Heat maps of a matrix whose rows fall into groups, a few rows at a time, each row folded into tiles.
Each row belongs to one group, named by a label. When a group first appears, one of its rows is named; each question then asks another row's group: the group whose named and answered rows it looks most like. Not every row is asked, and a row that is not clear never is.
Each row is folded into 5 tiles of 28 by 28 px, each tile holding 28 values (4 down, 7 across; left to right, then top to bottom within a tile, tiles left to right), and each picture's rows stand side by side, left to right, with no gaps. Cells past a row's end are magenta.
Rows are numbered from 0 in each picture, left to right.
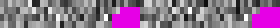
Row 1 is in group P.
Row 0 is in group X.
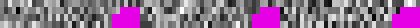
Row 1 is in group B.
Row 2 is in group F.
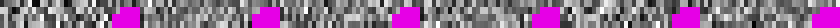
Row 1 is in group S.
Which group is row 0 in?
X
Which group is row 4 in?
B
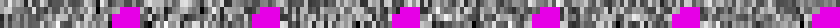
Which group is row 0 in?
S
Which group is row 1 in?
B
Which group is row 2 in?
F
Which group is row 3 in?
P
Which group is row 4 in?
F
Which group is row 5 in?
P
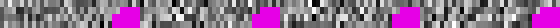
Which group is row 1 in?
P
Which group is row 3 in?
B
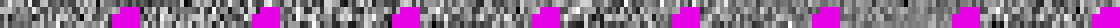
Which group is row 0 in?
S
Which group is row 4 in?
S
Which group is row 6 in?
P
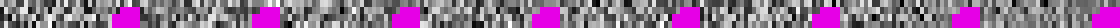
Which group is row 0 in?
F
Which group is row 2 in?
B
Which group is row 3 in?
P
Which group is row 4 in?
X
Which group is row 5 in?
F
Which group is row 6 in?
S
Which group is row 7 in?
X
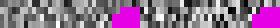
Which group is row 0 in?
X
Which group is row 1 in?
F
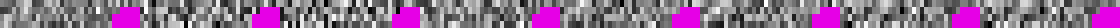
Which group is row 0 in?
X
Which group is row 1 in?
F
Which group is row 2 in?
F
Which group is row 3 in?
X
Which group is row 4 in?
S
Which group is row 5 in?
S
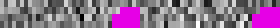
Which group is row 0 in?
S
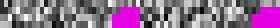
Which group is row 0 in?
P
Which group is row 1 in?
B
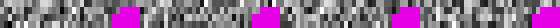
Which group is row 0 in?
B
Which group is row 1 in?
S
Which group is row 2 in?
B
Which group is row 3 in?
B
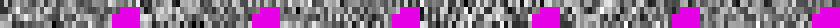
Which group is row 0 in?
P
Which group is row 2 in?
X
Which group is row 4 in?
B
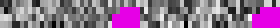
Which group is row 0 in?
X
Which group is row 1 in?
F
